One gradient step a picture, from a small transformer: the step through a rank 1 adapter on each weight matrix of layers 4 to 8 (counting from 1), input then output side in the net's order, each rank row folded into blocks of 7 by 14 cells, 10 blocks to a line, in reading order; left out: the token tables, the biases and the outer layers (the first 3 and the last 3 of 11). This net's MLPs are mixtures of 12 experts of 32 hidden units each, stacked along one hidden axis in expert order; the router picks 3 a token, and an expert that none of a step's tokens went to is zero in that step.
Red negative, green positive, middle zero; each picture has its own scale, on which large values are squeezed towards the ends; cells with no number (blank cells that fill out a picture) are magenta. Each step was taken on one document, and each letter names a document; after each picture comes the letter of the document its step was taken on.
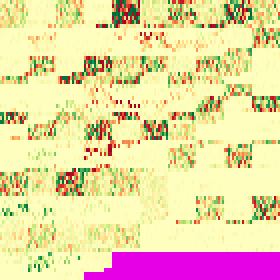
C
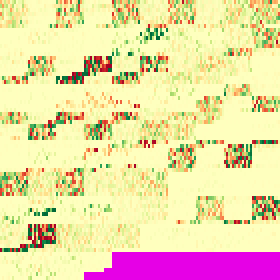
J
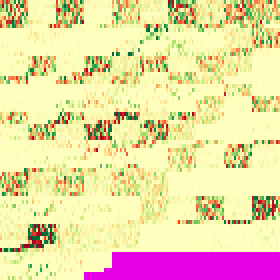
J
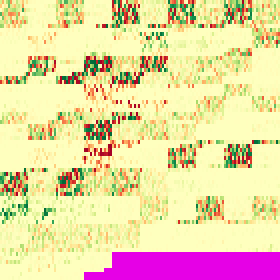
C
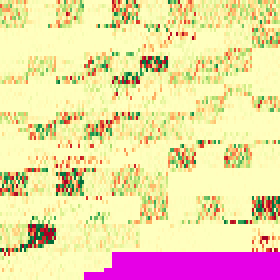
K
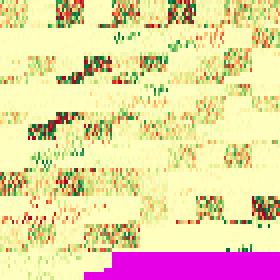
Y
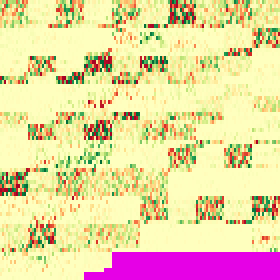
K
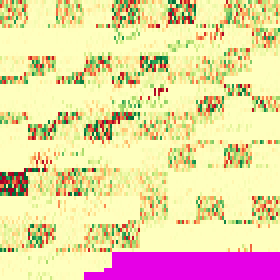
Y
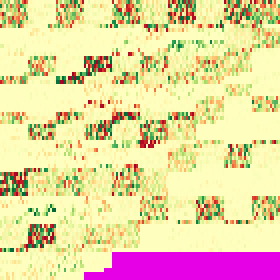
J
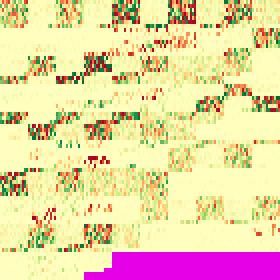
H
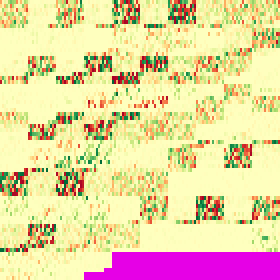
K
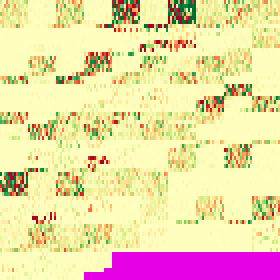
H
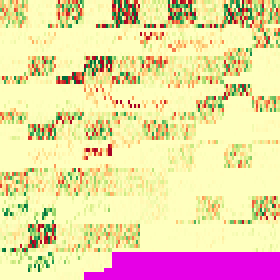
C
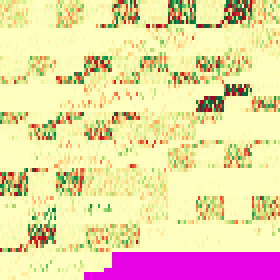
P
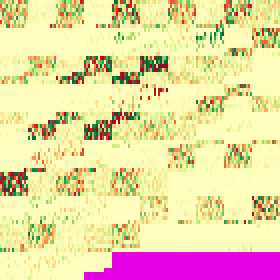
Y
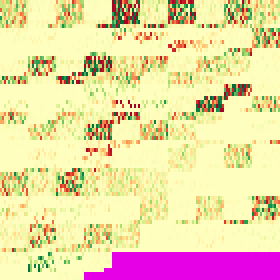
C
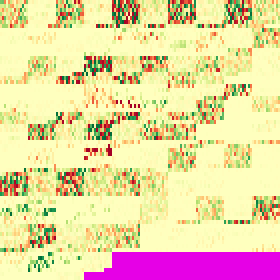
C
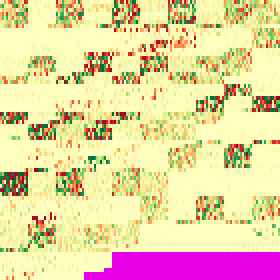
H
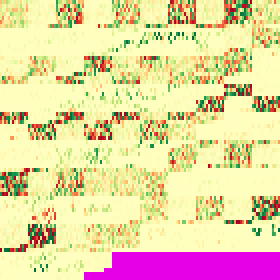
P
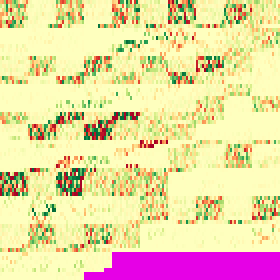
P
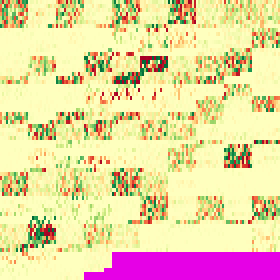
K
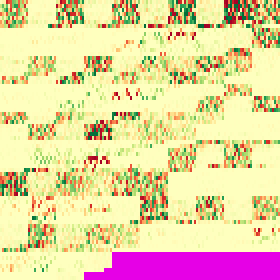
P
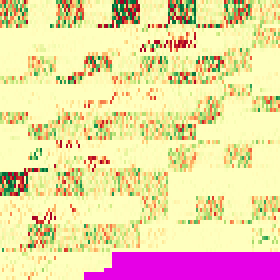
H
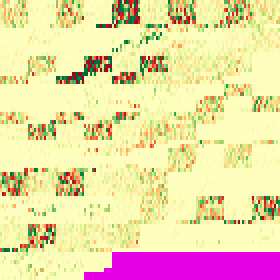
J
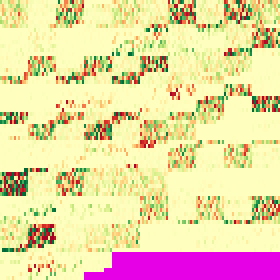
J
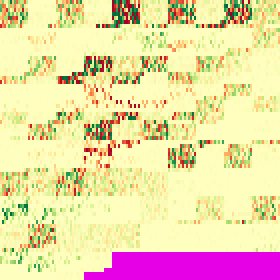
C
